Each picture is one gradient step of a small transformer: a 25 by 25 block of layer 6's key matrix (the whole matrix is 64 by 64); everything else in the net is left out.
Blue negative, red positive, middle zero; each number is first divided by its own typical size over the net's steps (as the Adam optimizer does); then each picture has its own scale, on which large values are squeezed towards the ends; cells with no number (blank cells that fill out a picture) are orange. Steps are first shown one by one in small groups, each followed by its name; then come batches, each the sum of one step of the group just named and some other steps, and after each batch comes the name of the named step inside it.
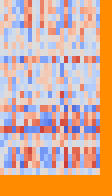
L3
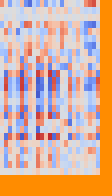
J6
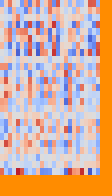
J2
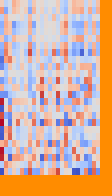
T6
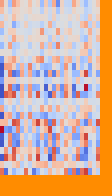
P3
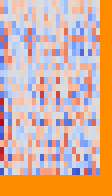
T6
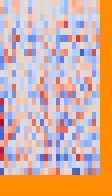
T6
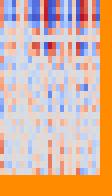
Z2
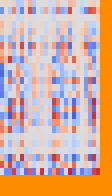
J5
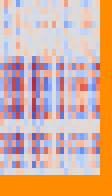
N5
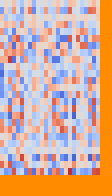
J5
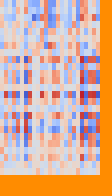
Z2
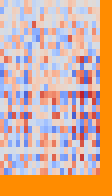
J5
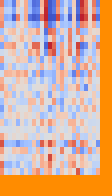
Z2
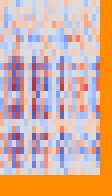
N5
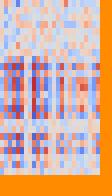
N5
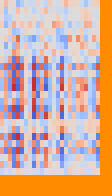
N5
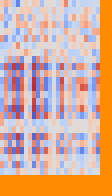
N5
